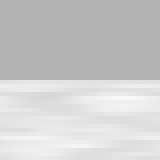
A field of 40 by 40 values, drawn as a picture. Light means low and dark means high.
The table splits into 2 rows of 1 panel. Panel 1,1: low, flat. Panel 2,1: very low, streaked across, faint in contrast.
